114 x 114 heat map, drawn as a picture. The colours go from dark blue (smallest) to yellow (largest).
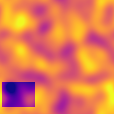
An odd patch, lower than its surroundings, sits in the bottom left. The bottom left is the ninth with the lowest average. Most values sit high, with a long tail of low ones. Values change most from cell to cell in the bottom left. The halves do not mirror each other.
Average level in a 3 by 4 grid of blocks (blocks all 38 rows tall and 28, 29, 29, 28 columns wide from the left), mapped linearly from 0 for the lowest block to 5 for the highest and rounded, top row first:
5344
4334
0335
